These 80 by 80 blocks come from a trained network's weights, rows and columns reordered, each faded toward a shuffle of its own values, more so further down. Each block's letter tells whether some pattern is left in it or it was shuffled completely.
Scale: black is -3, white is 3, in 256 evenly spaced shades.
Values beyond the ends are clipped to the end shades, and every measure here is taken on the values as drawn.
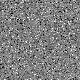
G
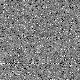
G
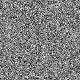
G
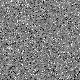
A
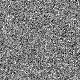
A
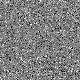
G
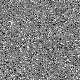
G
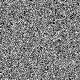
G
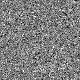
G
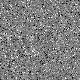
G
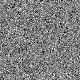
G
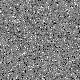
A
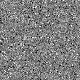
G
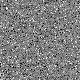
A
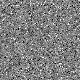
G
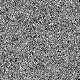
G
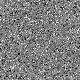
A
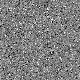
G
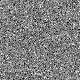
G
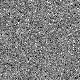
A
